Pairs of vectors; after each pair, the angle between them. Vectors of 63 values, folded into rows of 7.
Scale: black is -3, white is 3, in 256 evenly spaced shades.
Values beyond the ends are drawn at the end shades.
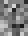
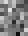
partly aligned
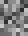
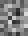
partly aligned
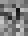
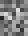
nearly opposite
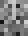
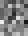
nearly opposite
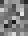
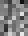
partly aligned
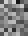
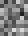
partly opposed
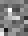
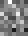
orthogonal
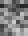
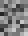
partly aligned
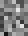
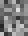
nearly parallel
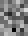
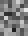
nearly parallel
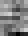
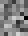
partly opposed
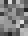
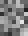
nearly parallel
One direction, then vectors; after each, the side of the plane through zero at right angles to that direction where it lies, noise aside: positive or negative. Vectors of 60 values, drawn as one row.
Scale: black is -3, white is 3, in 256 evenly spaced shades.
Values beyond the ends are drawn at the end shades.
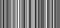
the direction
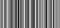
negative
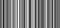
positive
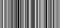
negative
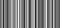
positive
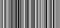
negative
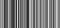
negative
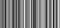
negative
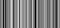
positive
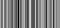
negative
